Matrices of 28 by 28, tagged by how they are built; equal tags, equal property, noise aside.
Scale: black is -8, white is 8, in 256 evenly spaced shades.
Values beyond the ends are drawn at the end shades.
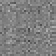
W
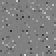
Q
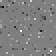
Q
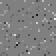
Q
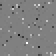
Q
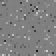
Q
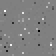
Q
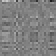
W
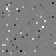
Q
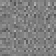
W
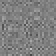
W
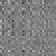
W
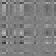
W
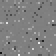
Q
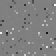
Q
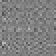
W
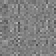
W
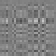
W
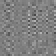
W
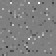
Q
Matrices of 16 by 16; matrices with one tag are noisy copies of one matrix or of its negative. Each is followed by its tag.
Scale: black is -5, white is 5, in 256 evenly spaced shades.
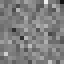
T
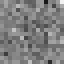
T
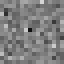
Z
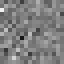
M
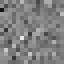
M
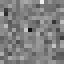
Z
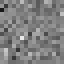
M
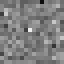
Z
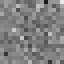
T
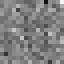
T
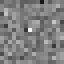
Z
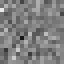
M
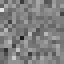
M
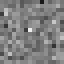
Z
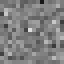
Z
